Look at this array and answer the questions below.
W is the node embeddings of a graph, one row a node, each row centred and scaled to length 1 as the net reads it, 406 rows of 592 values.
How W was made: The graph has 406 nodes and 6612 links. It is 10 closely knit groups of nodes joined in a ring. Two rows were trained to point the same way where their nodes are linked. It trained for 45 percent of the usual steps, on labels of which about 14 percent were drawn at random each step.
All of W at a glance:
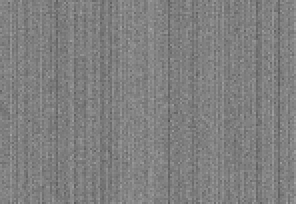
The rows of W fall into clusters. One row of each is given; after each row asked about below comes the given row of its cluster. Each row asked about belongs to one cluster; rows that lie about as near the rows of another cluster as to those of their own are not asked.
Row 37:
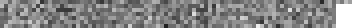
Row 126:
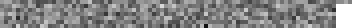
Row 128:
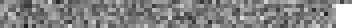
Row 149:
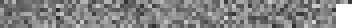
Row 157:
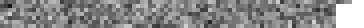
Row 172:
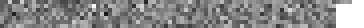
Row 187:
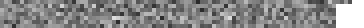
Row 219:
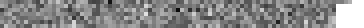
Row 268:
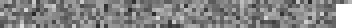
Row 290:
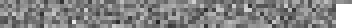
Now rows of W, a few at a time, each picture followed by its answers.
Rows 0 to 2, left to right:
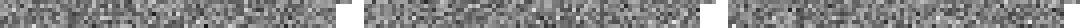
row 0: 290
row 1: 37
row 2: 290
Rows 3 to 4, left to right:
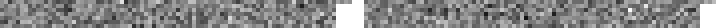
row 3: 37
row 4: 128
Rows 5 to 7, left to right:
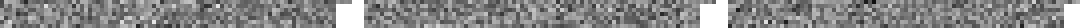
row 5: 126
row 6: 149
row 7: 128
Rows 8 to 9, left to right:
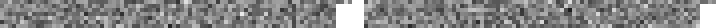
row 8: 187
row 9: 128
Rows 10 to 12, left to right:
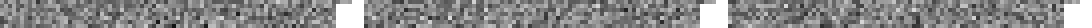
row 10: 290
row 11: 290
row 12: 172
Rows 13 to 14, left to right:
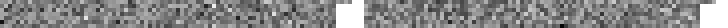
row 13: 126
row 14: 149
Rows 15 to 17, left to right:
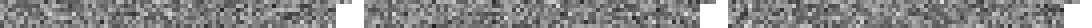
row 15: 128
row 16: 126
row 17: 157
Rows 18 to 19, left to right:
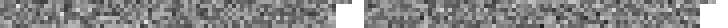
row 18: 219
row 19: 157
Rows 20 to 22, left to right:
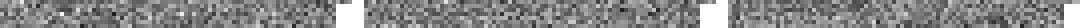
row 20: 37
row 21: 187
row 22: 149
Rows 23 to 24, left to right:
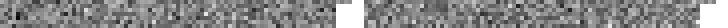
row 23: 126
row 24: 128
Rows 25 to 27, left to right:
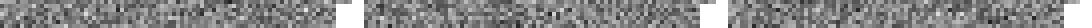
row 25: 290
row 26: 128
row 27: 290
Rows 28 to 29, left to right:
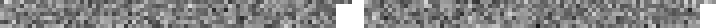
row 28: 187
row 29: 219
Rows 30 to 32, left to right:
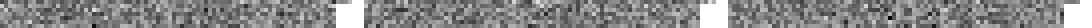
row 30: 172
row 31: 37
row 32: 149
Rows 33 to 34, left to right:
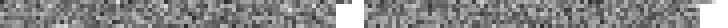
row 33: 157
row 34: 128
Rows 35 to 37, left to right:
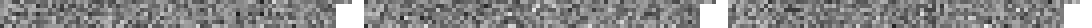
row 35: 187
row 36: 187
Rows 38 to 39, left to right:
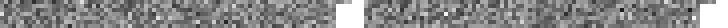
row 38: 149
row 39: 219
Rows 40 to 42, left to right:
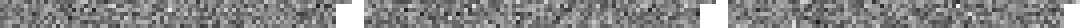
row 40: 37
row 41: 290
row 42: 157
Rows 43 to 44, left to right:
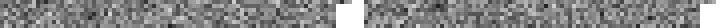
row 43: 268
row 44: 128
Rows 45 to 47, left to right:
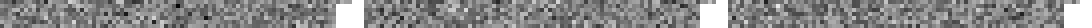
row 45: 219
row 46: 37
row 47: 268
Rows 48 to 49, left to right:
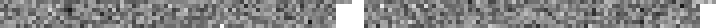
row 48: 37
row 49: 268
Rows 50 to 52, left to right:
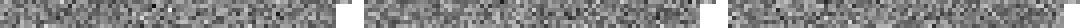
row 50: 187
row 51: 219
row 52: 219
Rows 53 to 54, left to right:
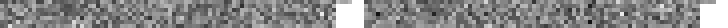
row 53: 172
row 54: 172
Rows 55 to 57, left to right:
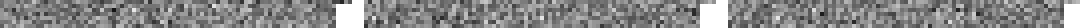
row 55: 187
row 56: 290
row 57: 290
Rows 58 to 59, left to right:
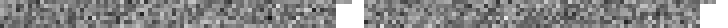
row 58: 290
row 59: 126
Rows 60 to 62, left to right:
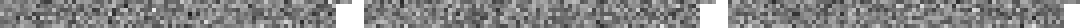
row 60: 187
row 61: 37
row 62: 187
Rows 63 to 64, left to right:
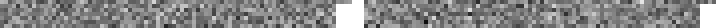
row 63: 37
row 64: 187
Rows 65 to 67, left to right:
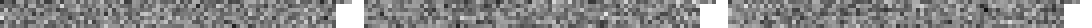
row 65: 268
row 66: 157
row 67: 187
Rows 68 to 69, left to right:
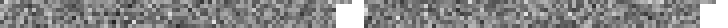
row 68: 128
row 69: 149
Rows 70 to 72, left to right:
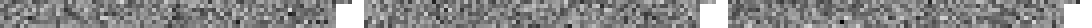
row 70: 219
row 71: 290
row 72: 149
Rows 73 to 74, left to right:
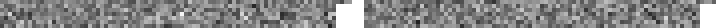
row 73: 268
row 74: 172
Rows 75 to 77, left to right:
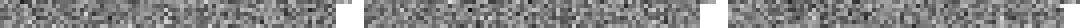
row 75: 37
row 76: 37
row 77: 172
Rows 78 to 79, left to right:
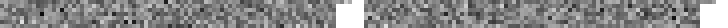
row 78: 126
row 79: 268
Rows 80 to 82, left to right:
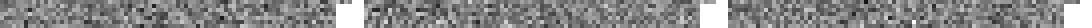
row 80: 157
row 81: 128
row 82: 149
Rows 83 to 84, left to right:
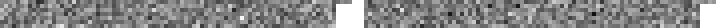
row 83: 290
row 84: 268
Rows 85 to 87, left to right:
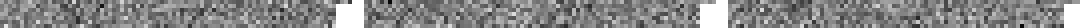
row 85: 290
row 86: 172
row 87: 128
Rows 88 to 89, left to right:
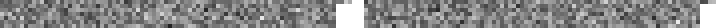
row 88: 268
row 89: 149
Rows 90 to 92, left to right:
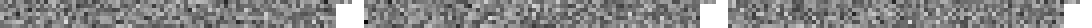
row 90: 157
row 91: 126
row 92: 219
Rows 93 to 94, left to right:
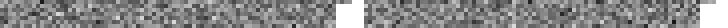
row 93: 37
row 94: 37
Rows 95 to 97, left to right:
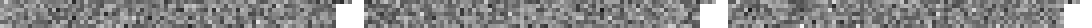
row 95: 187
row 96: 268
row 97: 128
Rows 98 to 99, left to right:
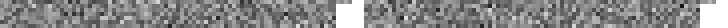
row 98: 126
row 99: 37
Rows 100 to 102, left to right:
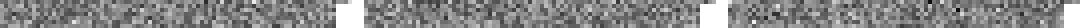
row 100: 172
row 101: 149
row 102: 219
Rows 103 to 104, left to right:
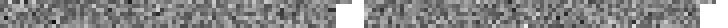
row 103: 172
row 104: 128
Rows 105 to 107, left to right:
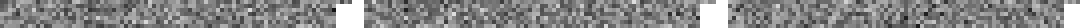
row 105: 157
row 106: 172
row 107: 126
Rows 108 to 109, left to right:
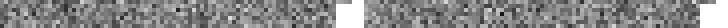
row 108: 37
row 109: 187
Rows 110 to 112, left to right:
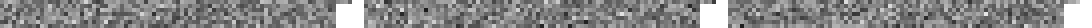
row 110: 126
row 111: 126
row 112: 219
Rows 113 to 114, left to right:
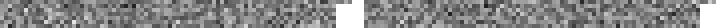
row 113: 128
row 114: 157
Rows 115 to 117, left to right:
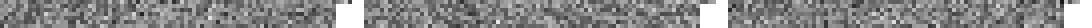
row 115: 290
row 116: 157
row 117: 268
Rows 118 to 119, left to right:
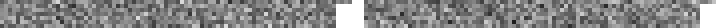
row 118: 187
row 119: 149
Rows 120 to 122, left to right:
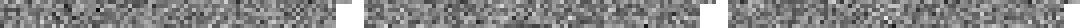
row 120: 37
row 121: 157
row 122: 172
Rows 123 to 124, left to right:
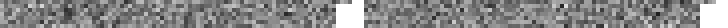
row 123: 172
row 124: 268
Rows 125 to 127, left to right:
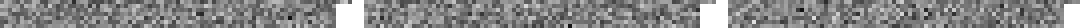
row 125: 187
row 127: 219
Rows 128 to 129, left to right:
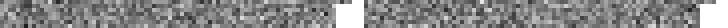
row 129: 187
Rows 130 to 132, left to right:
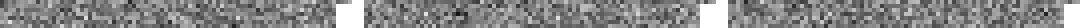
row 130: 157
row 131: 37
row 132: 128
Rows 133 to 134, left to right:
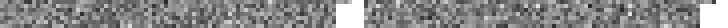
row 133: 37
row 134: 187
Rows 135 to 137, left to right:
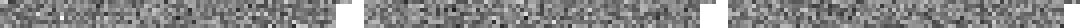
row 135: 219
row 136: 126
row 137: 157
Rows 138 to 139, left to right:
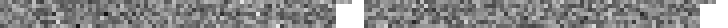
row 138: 172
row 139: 157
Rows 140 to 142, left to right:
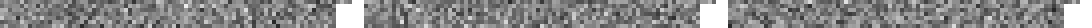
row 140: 187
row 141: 290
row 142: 187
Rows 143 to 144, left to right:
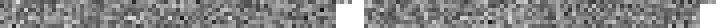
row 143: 126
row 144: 219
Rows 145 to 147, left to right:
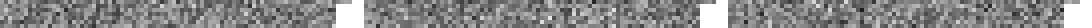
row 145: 290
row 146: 187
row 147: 37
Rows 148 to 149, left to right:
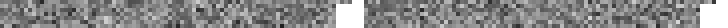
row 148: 219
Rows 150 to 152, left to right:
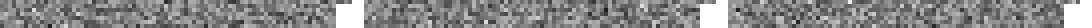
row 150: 157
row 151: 290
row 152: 187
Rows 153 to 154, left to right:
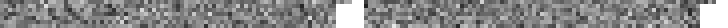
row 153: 219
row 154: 187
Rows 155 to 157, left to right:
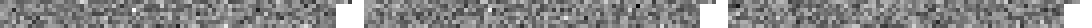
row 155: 187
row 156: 187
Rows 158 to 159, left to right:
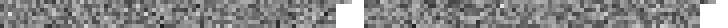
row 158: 268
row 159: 157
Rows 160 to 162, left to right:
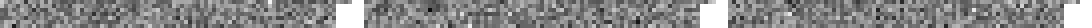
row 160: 37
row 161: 128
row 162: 290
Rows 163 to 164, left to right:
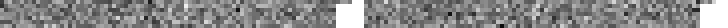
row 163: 187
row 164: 172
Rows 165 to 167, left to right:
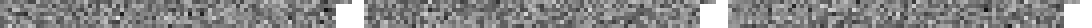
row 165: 187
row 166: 149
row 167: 126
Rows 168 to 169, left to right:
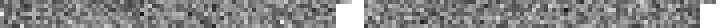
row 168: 149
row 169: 187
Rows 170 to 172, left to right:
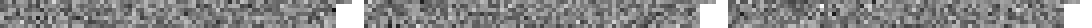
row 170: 157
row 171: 128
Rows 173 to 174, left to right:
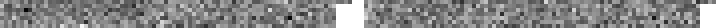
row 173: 149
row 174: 187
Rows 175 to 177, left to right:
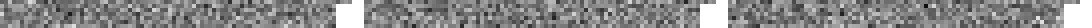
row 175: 172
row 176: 128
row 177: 219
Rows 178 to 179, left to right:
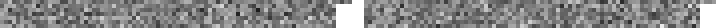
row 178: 187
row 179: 37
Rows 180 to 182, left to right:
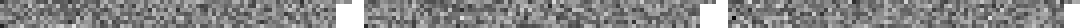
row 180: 172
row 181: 157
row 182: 268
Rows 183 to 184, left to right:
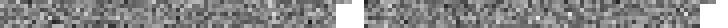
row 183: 37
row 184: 157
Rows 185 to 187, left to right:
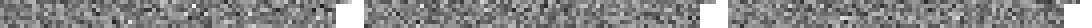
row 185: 149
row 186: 172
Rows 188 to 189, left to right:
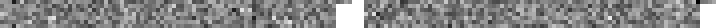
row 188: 187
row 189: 268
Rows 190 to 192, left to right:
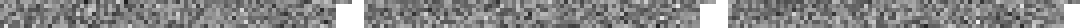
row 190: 290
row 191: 149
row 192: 149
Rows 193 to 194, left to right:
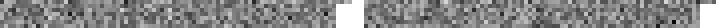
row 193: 128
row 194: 219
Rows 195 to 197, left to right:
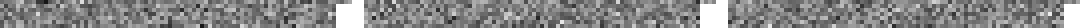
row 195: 268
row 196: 126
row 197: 37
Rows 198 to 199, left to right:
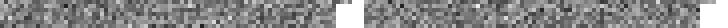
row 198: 290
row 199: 37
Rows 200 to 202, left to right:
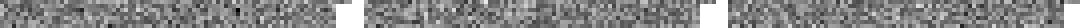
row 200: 128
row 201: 219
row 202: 268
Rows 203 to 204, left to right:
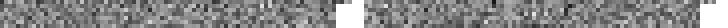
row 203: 268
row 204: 126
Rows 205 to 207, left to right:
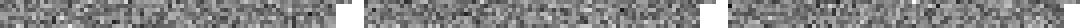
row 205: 157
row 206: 187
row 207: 187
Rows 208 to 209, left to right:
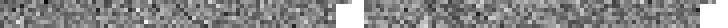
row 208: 268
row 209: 157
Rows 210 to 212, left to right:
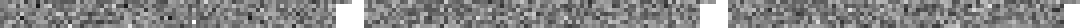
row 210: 37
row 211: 172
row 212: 172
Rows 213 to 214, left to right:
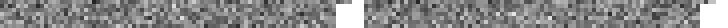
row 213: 157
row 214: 268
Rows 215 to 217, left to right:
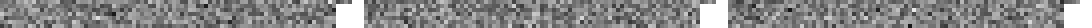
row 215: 157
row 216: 149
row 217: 268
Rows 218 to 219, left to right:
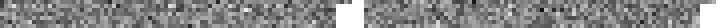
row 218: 187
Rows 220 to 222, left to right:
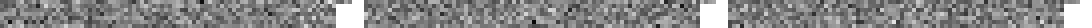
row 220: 157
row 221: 268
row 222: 268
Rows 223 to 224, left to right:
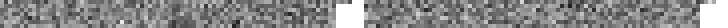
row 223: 219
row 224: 268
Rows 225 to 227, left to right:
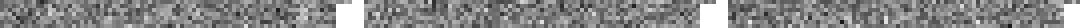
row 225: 268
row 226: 128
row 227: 149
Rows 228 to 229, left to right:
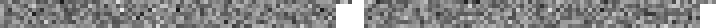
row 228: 172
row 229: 219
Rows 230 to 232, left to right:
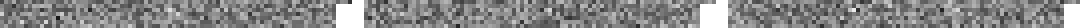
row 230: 149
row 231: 219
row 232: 187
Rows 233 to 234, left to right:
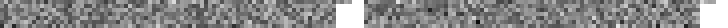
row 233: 37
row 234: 128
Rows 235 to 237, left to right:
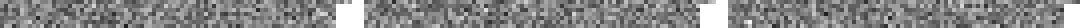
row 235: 37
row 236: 128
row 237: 149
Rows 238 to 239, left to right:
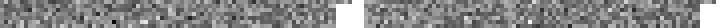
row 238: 149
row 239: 126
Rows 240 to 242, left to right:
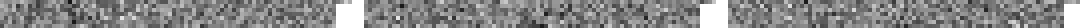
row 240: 290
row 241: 157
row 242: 126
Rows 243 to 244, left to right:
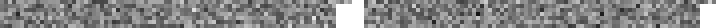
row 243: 157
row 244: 187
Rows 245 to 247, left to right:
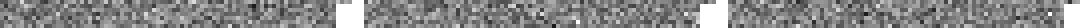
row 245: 268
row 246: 128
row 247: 128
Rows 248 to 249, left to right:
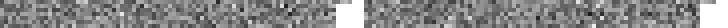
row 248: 149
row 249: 172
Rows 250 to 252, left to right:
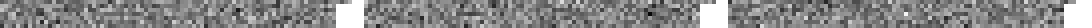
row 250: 128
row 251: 219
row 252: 149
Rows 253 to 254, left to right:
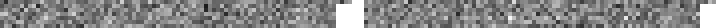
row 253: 268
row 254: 268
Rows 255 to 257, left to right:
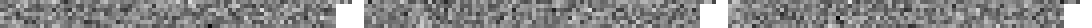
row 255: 157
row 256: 290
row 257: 187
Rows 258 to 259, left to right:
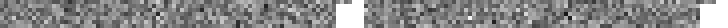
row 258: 172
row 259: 290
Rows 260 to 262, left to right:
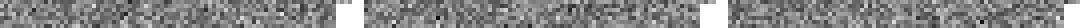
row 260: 37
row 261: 172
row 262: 149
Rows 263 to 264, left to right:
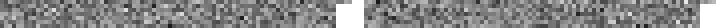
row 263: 268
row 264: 219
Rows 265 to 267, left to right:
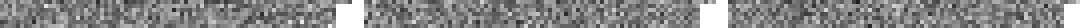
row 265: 290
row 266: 128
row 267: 172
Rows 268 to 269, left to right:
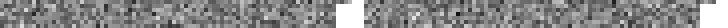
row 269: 290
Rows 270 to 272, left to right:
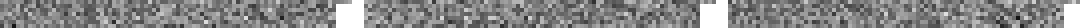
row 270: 268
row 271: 126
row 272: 149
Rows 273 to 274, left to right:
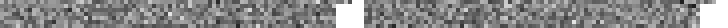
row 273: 157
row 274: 37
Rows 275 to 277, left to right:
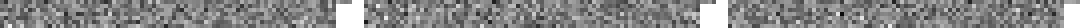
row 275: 268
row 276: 126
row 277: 219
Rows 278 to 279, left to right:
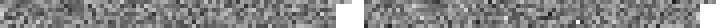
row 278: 128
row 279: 128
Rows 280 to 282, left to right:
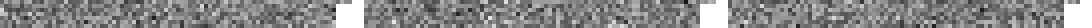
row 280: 149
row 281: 37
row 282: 126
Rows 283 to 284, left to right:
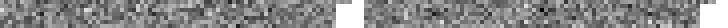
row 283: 290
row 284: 219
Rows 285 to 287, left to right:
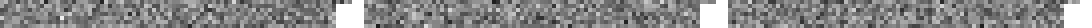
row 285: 219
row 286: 126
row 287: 187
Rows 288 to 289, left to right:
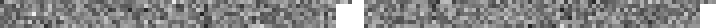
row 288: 149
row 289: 219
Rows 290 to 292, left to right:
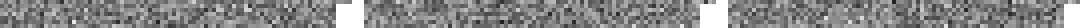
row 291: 128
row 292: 219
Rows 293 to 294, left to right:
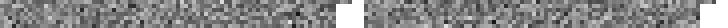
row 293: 126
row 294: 290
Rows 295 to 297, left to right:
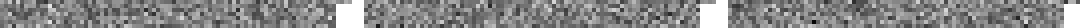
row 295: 268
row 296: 37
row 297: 149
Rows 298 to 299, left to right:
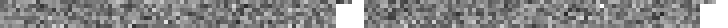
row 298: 157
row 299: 268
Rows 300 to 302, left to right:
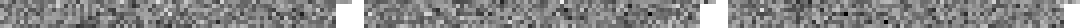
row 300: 126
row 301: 219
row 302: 128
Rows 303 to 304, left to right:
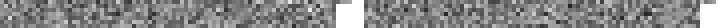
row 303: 290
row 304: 268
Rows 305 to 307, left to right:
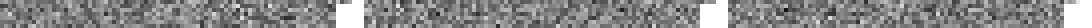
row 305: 268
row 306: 290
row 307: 172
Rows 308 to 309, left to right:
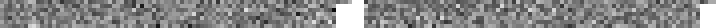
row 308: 149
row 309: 149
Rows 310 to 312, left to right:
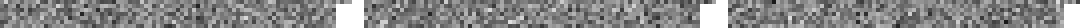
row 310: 37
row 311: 268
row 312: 219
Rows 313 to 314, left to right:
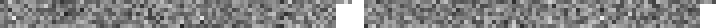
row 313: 172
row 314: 187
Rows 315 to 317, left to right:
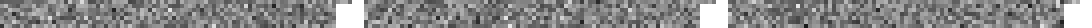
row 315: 219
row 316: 128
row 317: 172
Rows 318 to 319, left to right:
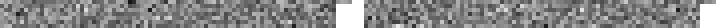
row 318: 126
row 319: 290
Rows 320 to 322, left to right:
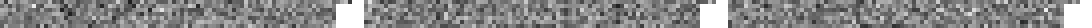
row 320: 290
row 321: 187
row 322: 157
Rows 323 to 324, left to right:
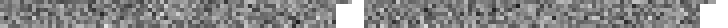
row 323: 149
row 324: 268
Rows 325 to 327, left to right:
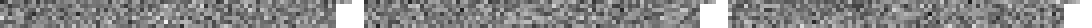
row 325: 268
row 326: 268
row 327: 149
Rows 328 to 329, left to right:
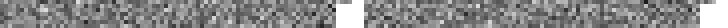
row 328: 37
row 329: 37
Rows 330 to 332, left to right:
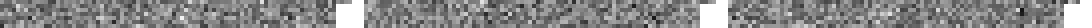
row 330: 268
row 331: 128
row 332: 219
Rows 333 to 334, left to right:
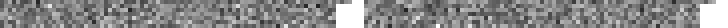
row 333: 268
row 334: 128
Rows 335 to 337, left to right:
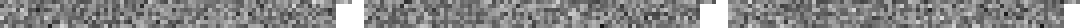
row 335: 290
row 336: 290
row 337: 187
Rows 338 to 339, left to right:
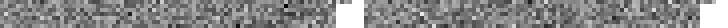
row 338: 219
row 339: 37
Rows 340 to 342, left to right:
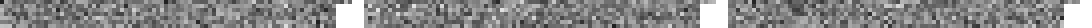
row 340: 187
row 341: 126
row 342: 172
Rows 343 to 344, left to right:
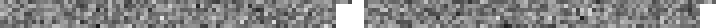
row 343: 290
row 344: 187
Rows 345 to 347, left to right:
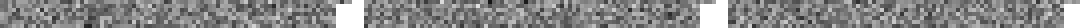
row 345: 157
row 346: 37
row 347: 37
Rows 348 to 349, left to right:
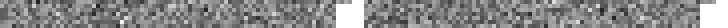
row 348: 37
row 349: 290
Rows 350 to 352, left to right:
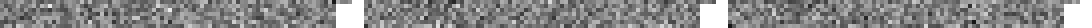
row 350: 268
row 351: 172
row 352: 172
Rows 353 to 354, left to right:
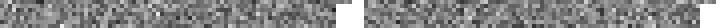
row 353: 126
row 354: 187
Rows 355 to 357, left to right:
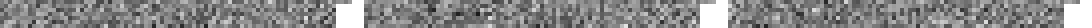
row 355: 37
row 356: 37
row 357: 290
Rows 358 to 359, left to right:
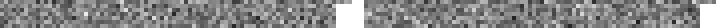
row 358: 37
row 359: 187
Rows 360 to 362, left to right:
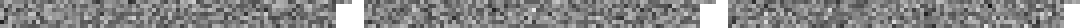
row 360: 126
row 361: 268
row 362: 37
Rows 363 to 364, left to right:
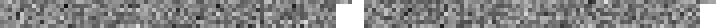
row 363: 126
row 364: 172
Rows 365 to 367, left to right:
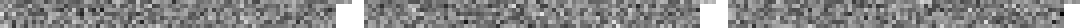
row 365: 128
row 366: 128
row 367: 290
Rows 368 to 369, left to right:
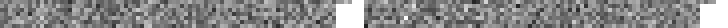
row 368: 37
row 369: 37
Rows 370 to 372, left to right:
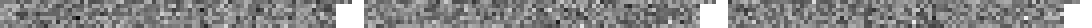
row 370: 187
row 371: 219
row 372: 149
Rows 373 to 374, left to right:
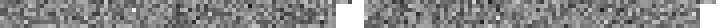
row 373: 219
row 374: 290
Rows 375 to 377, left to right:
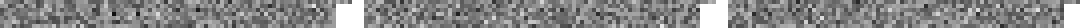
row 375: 219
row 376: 37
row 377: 290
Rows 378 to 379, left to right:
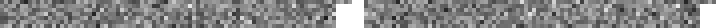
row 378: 37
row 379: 187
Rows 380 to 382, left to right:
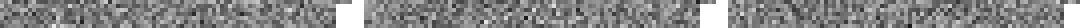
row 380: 172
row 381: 187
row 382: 290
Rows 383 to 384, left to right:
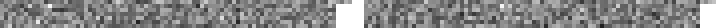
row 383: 128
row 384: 290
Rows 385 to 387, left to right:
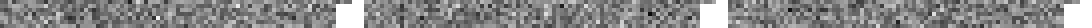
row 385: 172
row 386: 37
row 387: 157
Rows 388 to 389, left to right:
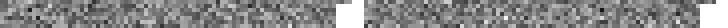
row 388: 157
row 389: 187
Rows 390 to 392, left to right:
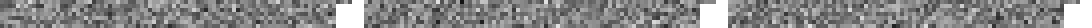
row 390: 157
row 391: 290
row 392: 290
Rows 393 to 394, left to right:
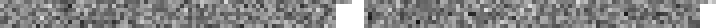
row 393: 37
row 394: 172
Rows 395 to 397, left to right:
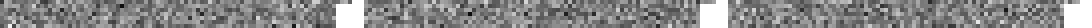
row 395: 187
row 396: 219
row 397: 128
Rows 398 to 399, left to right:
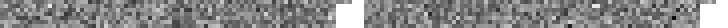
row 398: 219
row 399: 290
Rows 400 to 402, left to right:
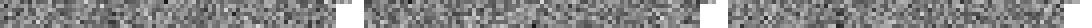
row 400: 37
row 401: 268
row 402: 37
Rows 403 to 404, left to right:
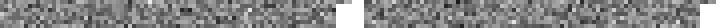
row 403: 157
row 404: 157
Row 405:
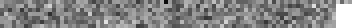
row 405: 219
